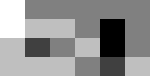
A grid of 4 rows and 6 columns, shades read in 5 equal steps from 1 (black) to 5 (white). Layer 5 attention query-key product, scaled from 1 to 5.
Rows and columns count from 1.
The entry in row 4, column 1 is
4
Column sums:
18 13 14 13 7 13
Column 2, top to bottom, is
3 4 2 4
